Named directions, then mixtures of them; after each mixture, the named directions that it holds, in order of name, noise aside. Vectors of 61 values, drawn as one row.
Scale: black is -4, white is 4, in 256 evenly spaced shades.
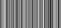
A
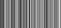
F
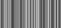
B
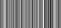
A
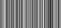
A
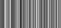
B, F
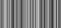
A, B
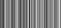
F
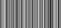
A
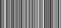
A, F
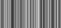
B
